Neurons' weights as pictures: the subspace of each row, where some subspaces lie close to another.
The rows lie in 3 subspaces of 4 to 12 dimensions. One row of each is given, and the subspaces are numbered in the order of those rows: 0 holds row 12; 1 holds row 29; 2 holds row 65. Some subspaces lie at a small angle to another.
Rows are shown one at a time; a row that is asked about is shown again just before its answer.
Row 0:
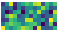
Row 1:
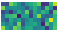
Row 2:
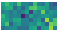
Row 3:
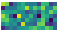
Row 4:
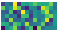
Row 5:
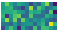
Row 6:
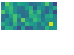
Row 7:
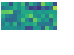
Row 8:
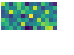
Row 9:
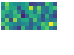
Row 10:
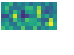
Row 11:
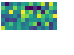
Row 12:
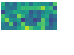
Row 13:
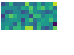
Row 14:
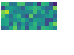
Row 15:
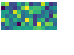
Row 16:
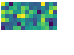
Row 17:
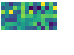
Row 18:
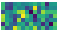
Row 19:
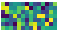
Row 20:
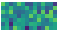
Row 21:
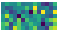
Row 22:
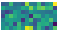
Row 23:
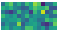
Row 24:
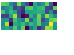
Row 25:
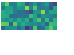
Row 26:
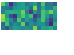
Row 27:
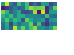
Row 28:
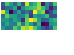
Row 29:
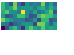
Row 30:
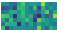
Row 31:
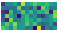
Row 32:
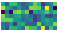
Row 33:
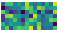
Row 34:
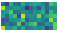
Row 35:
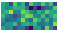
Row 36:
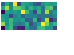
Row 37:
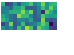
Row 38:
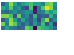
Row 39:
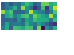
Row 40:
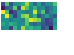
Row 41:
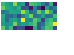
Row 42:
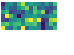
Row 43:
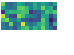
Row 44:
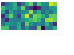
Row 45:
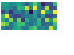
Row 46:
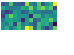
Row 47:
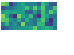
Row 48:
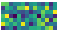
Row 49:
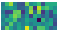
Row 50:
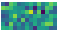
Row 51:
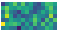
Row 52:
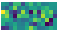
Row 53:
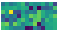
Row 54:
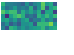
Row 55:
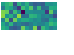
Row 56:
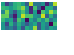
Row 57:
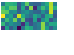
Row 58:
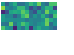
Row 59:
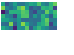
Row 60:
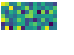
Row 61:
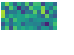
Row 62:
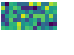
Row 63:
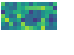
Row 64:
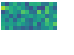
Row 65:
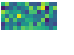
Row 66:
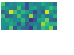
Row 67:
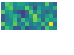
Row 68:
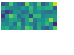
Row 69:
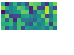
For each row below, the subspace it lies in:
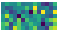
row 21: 2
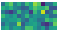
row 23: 1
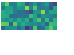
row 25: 2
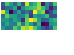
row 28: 1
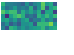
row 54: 1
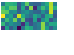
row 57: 1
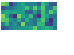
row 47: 2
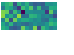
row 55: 1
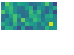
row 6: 2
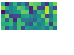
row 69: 2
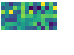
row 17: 2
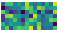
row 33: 2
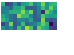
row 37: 2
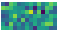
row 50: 2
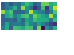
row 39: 0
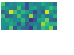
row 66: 1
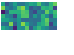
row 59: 0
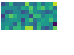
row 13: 0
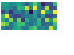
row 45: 2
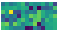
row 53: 2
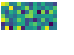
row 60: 1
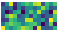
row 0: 1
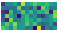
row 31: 1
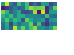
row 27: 2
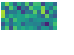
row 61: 1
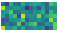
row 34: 1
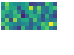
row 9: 1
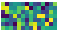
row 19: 1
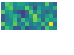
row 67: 2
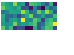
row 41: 0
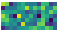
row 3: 2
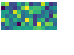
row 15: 1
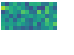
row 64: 2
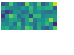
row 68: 0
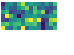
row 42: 1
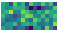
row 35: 0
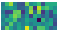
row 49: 1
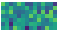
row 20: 1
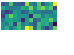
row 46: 0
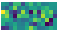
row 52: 1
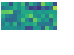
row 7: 0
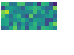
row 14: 0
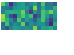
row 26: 2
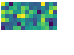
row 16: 1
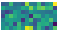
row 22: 0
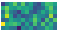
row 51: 1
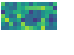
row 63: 0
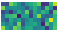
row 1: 2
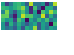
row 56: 1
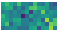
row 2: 1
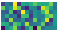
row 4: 1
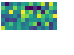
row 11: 2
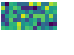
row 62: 1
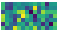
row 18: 2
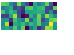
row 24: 1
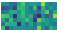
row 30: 1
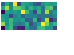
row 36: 1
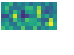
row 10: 1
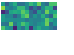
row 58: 0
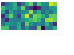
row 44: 0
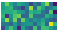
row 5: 2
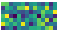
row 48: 2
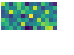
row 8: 1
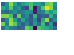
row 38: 1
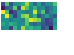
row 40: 1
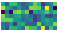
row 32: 2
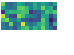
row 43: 0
